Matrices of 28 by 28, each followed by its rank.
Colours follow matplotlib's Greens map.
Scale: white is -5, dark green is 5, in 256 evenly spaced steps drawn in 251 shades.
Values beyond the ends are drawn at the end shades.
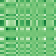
one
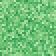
full rank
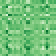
two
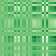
one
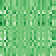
two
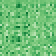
five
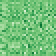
five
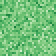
full rank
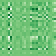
two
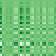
one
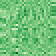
five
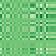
one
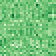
five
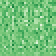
five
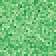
full rank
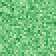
full rank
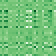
two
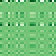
one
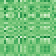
two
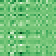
two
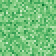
full rank
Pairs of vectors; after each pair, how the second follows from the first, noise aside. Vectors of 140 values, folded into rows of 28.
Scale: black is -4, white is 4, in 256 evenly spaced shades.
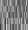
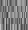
negated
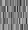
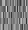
copied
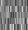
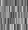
copied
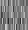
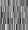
copied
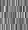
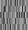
negated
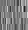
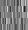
copied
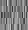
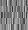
copied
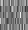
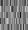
negated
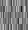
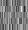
negated
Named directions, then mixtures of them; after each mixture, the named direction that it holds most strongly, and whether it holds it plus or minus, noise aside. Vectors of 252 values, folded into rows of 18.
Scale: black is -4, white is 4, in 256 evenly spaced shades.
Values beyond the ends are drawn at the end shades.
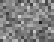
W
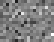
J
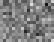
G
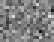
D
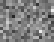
D, minus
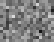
D, plus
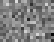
G, minus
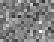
W, minus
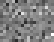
J, plus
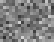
W, minus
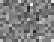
W, minus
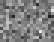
D, minus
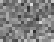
W, minus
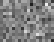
G, minus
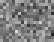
W, minus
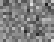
G, plus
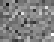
J, plus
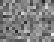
J, plus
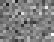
J, plus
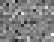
J, plus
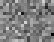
J, minus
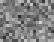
W, minus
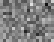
G, plus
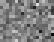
D, plus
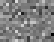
J, minus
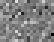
J, minus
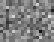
D, plus
